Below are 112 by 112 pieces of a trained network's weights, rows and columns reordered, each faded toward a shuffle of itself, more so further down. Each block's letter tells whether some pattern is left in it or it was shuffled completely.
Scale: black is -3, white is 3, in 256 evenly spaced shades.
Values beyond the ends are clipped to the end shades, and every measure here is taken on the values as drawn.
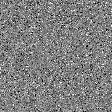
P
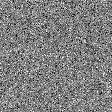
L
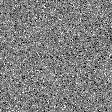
L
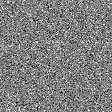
P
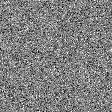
L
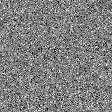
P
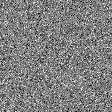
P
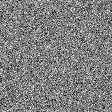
P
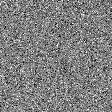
P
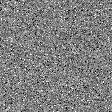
P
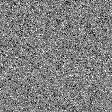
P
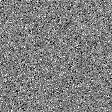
L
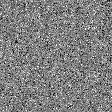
L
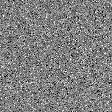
P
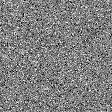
L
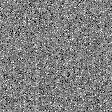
P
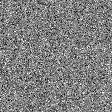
P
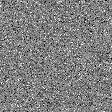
P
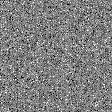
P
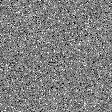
L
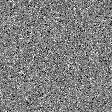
L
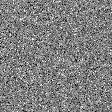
L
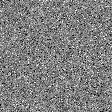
L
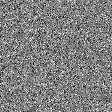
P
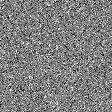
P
